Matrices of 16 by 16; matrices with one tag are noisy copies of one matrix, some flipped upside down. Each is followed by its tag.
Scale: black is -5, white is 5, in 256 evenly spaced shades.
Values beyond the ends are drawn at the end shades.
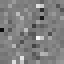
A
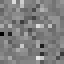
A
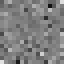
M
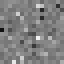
A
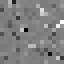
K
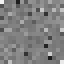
M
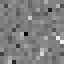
K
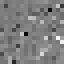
K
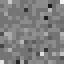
M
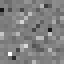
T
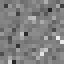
K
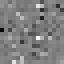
A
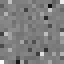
M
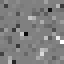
K
